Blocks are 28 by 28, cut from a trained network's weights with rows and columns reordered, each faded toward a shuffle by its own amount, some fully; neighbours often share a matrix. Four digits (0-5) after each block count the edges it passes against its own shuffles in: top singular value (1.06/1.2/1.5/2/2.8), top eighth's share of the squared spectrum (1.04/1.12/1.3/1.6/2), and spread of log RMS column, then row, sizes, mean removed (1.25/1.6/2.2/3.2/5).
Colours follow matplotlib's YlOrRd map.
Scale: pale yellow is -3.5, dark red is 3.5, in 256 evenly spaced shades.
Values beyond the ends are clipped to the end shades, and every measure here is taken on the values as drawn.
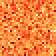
1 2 0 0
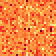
1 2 0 0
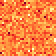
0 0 0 0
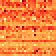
3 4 1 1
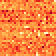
2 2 0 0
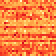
3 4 1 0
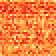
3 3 0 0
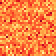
0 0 0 0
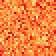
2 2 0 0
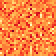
2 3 1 1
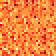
2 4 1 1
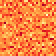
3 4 1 1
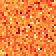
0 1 0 0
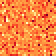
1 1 0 0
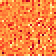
2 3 1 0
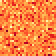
0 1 0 0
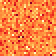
0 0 0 0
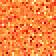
0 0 0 0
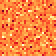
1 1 0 0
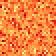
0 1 0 0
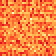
2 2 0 0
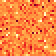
0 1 0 0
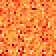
2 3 0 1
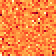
1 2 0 0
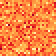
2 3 0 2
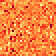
1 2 1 0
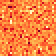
2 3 1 1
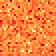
1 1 0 0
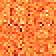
2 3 2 1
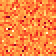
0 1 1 0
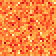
1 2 0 0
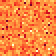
0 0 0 0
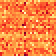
2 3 1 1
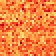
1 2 0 0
